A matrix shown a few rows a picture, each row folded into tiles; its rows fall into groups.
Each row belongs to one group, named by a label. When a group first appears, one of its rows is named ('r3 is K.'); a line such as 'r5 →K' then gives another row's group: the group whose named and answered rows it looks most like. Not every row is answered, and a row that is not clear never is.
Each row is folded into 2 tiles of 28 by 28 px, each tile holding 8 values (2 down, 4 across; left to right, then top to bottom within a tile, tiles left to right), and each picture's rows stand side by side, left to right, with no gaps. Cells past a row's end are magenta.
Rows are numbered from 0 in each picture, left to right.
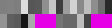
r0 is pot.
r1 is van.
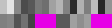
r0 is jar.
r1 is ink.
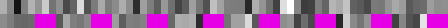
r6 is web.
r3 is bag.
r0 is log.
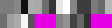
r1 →jar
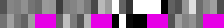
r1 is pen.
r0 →pen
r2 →log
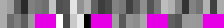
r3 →ink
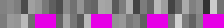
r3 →pen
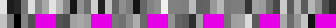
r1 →ink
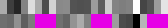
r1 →ink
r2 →pot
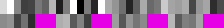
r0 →jar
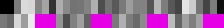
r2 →pen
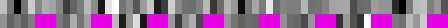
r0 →log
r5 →pot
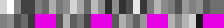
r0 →jar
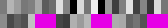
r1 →ink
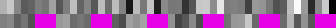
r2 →ink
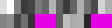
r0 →jar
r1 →bag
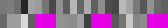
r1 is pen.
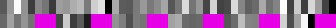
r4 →web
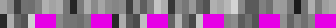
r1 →log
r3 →pen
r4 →jar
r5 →log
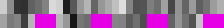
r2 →jar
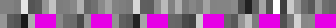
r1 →pot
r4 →ink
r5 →web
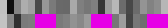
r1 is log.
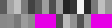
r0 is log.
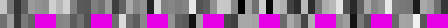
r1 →jar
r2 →pen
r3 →pot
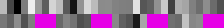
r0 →log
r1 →log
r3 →web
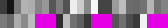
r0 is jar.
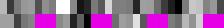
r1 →jar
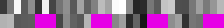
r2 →jar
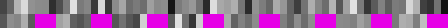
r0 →van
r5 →log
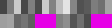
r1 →jar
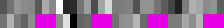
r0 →pen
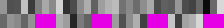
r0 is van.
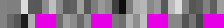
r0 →pot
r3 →jar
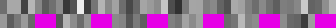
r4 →web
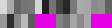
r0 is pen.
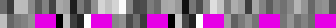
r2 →jar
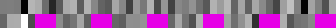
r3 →pen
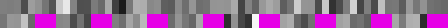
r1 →jar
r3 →pen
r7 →bag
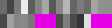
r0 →van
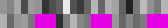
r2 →log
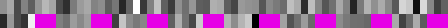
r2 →van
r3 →pen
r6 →log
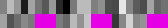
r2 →web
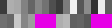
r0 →web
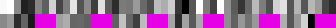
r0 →jar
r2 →pen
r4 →log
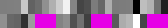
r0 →pot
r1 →jar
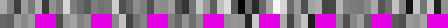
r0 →ink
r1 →web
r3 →log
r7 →ink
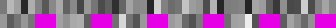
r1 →bag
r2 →pen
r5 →van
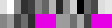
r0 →jar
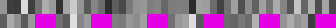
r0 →van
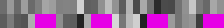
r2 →bag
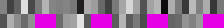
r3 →ink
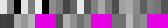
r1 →van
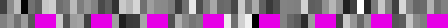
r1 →bag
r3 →van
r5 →pot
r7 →web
